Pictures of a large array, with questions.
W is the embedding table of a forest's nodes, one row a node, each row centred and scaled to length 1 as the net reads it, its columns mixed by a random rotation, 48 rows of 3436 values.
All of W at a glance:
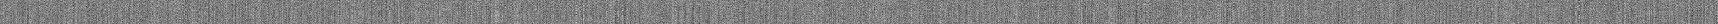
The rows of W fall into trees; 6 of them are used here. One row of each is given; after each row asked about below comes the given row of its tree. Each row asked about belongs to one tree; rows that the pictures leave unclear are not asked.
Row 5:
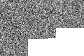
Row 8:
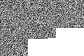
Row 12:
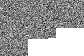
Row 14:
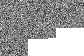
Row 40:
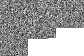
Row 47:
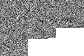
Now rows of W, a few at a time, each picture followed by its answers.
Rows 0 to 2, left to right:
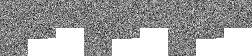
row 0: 8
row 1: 5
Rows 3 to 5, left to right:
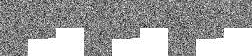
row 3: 14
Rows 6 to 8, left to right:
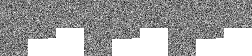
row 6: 8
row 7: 47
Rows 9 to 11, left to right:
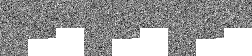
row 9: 12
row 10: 40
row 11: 40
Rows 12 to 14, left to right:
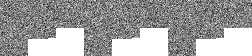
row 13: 47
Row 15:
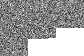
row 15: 5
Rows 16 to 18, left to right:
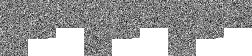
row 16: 40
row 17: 47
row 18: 47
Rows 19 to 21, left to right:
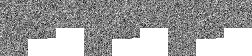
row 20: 40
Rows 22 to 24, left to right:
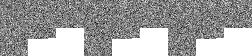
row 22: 8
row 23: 5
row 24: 5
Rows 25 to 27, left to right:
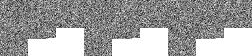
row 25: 40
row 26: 40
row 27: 5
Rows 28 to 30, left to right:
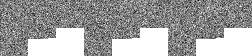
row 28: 8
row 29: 5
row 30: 40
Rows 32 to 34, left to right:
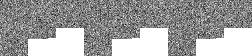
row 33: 8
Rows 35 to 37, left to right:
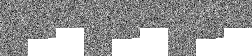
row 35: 14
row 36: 47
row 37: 40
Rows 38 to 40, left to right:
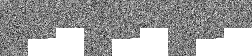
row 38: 5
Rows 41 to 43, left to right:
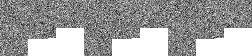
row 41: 12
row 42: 5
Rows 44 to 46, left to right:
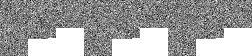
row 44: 40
